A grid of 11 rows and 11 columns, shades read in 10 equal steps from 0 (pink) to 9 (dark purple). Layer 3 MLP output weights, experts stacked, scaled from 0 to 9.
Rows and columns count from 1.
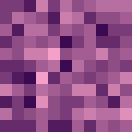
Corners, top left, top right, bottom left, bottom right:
6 3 7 4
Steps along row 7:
up up down up down up up down down down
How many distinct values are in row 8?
6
